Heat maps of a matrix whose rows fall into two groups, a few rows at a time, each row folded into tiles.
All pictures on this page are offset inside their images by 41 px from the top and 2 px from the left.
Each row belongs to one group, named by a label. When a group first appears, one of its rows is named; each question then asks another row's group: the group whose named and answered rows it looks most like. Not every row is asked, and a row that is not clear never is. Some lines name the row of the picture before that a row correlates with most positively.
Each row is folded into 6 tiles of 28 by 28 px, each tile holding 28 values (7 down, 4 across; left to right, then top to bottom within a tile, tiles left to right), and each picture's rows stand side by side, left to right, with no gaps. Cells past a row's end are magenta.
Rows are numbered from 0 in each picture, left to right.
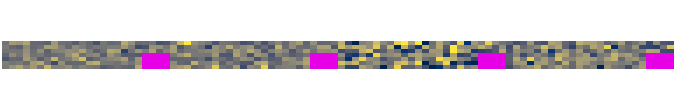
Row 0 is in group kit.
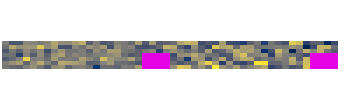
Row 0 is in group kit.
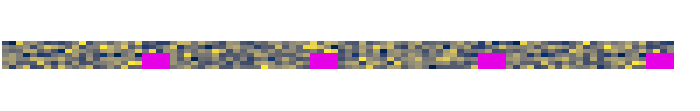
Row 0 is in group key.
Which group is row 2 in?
kit
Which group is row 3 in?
key
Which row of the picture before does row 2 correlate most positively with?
0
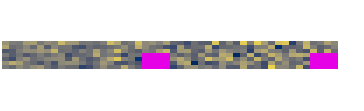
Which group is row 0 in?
kit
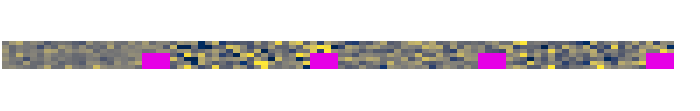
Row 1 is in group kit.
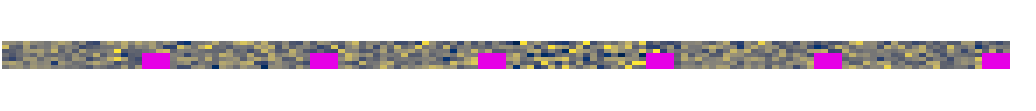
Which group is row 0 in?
kit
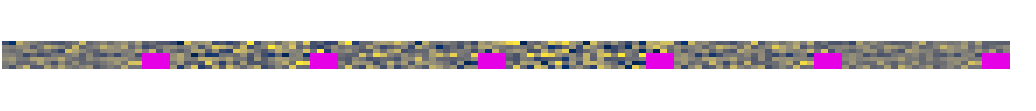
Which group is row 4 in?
key
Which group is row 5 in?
key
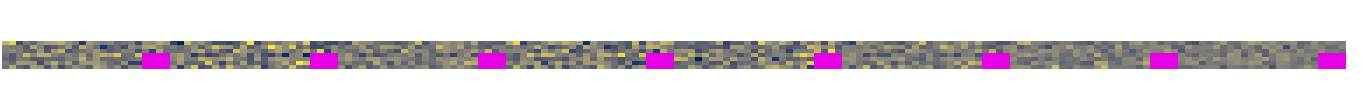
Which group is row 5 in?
key
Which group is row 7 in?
kit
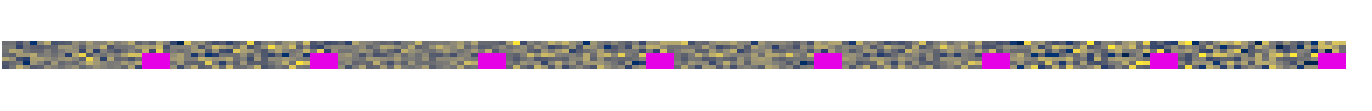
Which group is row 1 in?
key
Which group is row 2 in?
key
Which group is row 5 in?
key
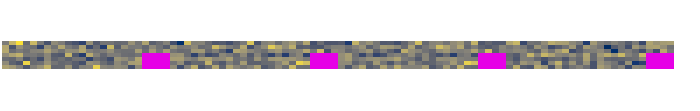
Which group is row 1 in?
key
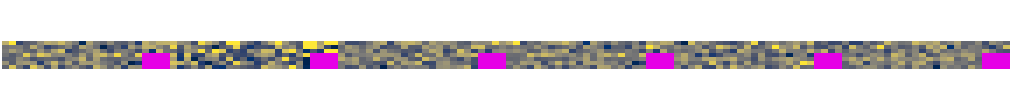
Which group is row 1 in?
kit
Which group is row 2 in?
kit
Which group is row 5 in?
kit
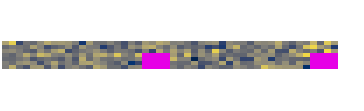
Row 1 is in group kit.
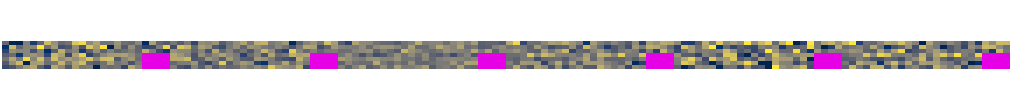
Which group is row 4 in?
kit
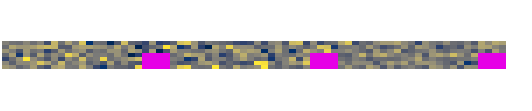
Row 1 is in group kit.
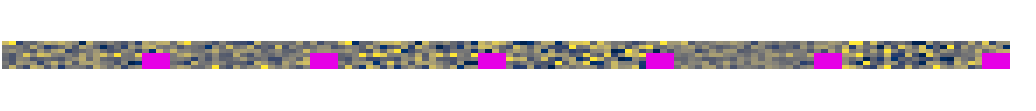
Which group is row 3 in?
kit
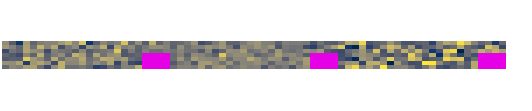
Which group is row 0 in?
kit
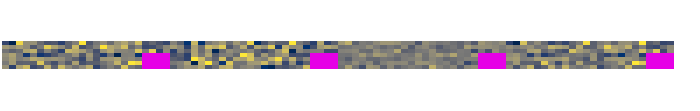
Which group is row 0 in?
key
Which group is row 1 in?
kit
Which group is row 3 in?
key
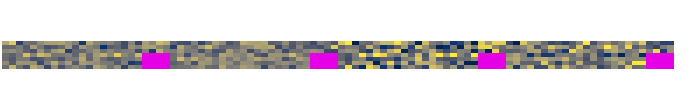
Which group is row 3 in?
key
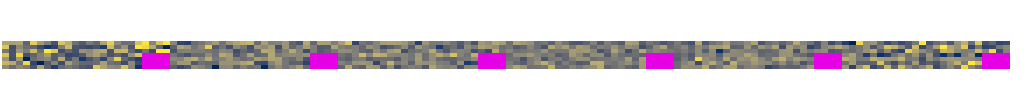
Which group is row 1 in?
kit
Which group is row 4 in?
kit
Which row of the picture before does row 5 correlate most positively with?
3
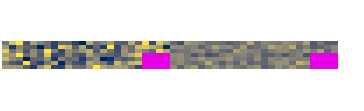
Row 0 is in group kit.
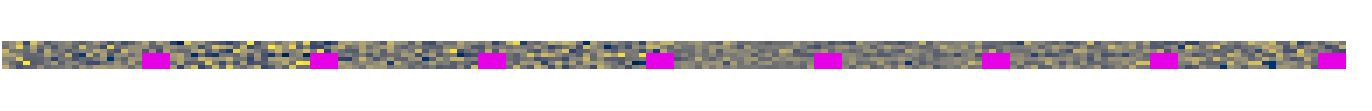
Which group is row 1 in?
key
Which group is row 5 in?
key
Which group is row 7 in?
kit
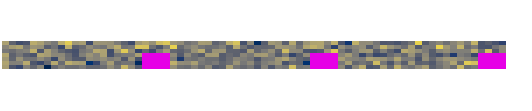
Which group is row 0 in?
kit
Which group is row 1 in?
kit
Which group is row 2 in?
key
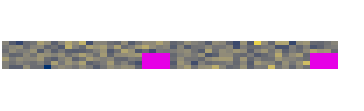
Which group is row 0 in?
kit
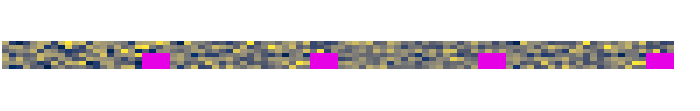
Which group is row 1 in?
key
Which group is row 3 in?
key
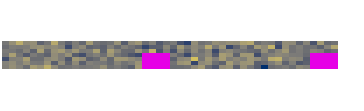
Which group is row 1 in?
kit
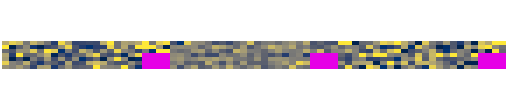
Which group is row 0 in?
kit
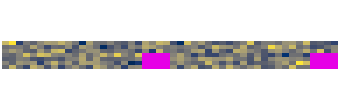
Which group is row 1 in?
key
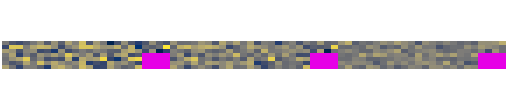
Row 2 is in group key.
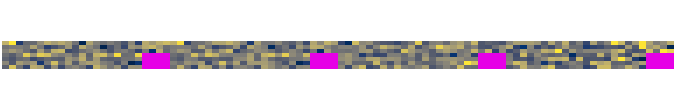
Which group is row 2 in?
key
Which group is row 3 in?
kit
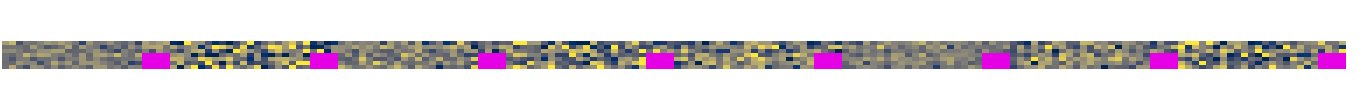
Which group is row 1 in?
key
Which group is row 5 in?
kit
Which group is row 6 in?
kit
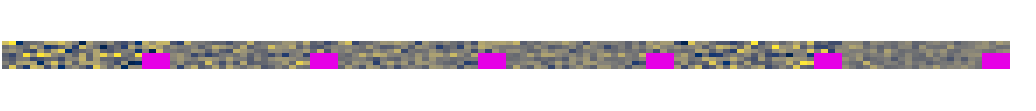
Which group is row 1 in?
key
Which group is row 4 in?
key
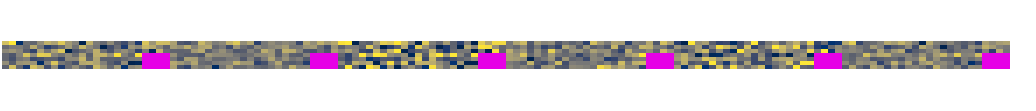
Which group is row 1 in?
kit
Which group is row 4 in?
key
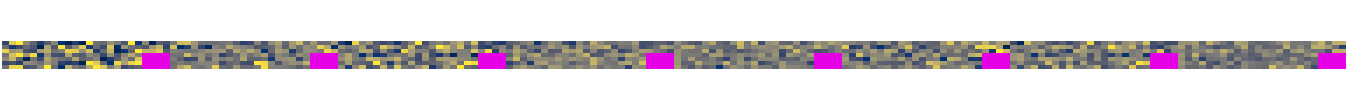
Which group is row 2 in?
key
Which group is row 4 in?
kit
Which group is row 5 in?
kit
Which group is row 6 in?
key
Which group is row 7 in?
kit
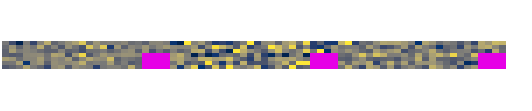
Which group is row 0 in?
kit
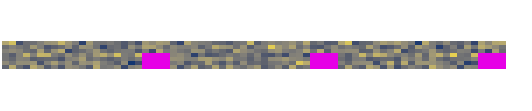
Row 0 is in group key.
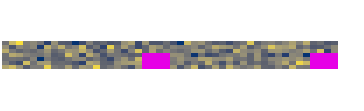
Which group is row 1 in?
key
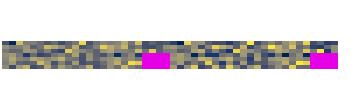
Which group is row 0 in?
key
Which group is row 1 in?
key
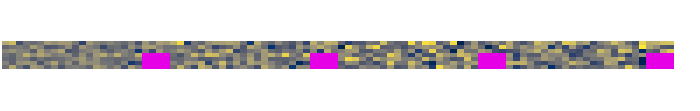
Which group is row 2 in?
kit
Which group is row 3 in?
kit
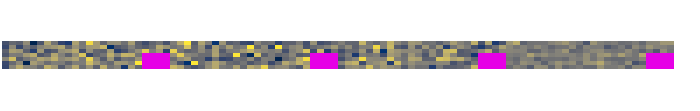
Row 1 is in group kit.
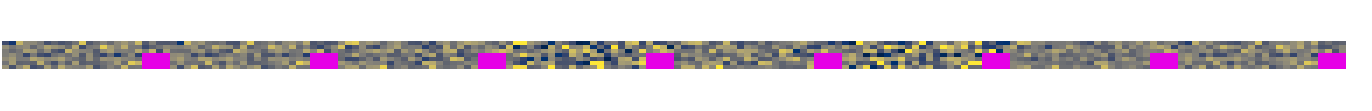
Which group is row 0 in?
key
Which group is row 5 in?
key
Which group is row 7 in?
key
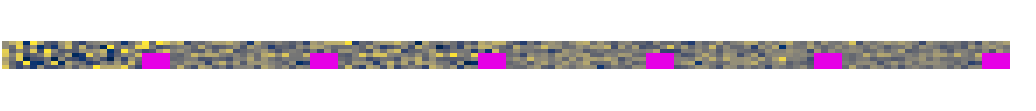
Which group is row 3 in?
kit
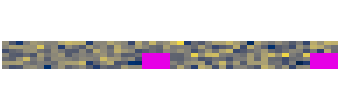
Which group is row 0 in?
kit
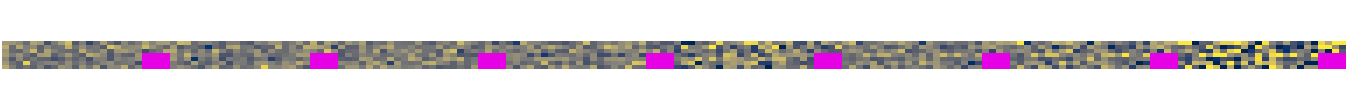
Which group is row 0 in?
kit
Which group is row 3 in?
key
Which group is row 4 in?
kit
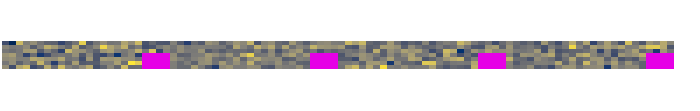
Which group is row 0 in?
key
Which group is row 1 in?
kit
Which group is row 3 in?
kit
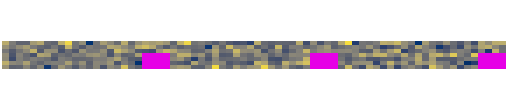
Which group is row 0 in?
kit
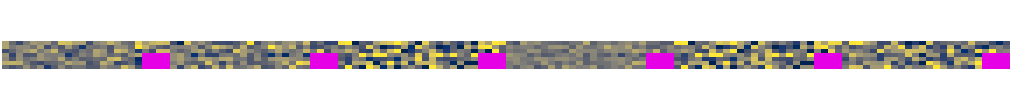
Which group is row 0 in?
kit
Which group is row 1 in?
key
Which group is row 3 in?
key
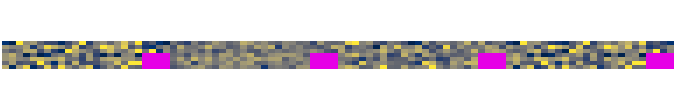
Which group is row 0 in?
key
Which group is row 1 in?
kit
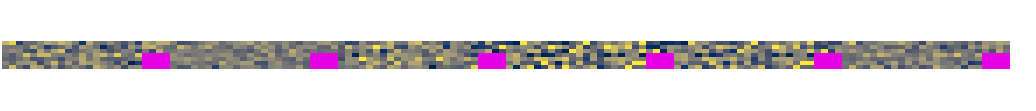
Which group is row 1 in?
kit
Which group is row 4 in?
key
